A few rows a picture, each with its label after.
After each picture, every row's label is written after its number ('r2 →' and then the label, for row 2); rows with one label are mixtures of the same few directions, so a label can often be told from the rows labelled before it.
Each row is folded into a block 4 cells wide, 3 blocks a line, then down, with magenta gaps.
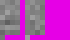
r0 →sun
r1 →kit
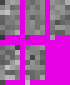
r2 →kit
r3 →kit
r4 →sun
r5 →sun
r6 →sun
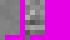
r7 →kit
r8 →sun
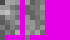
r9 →kit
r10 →kit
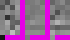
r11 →kit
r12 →sun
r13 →sun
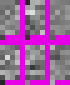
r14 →sun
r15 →kit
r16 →sun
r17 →sun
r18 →sun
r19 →kit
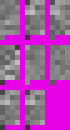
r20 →sun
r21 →kit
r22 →kit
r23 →sun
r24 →kit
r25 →kit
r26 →kit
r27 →kit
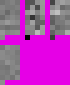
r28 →sun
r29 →kit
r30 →kit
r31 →kit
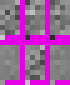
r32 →sun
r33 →kit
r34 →kit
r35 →kit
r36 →sun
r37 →kit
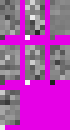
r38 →kit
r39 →kit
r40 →kit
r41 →sun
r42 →kit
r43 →kit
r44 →kit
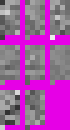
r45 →kit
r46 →kit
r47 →kit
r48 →sun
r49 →sun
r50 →kit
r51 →sun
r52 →kit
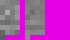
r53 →sun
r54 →sun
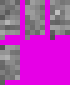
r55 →sun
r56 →kit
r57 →sun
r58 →kit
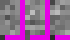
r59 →kit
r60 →sun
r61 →kit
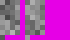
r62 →kit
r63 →kit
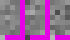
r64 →kit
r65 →kit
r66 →sun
